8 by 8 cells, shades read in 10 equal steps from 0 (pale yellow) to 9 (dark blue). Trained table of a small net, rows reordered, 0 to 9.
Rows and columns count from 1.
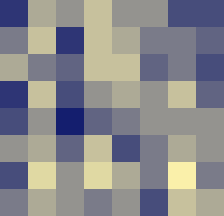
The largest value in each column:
8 5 9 6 7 7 7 7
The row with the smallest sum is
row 7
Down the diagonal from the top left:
8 2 6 4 5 5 0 3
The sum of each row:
39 36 36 36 43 34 26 33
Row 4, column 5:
3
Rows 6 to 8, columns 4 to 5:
2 7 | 1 3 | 5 4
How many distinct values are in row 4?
6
